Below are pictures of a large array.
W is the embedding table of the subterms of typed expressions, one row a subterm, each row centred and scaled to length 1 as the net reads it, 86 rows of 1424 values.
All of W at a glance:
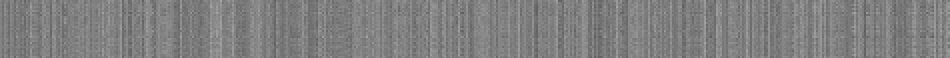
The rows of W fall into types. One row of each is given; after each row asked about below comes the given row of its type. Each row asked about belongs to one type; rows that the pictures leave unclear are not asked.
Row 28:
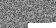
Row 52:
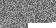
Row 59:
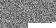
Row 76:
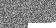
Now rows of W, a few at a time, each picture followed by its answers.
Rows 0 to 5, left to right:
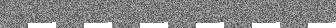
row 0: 52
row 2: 59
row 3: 28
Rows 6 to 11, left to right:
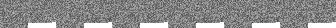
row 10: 28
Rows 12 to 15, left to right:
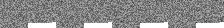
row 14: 76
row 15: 28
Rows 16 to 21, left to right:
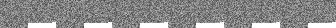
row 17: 28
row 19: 76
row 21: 76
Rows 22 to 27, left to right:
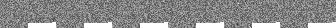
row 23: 59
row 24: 52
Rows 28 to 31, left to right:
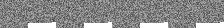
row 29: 52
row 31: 59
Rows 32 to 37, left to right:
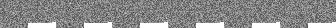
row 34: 76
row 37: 52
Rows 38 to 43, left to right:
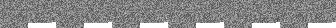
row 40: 76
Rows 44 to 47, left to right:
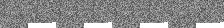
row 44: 52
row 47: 76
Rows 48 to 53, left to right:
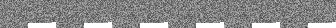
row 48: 28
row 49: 76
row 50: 52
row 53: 76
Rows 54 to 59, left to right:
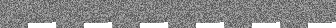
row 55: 28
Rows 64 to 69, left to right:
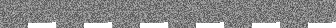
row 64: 76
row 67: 59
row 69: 52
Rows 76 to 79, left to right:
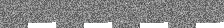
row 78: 52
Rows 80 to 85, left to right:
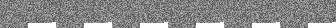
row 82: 59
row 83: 76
